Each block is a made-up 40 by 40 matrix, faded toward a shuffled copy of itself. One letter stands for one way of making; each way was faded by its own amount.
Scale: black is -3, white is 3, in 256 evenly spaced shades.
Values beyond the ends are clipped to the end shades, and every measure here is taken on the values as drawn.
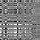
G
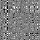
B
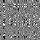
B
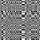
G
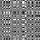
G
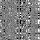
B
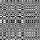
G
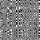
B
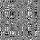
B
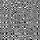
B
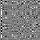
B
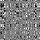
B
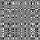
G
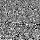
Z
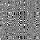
B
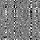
B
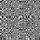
B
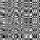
G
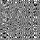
B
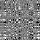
B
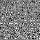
Z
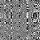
B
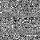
Z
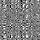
B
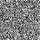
Z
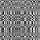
G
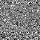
Z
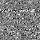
Z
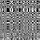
G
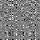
B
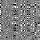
B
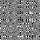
B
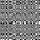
G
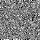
Z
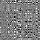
B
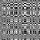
G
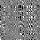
B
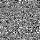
Z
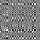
G
